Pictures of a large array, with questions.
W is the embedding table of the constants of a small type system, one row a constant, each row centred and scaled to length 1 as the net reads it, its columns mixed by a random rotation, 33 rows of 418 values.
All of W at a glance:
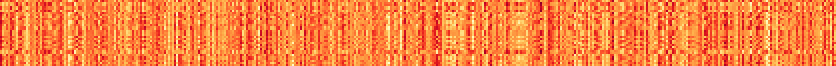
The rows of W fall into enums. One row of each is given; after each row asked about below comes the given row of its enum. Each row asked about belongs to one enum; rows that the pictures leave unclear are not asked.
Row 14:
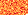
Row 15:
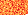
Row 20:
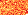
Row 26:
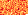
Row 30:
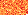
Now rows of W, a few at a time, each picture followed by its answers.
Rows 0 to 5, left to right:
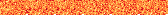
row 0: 20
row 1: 26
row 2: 26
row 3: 15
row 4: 15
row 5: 26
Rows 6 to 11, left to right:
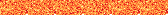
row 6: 20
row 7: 30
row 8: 14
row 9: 15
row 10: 20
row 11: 20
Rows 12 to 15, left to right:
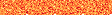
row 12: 30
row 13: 14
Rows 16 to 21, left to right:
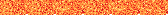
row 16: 15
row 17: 15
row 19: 15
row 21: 30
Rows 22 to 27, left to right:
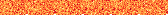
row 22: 15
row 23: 20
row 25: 26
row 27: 30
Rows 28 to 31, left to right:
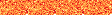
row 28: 20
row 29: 20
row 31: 14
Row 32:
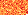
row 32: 30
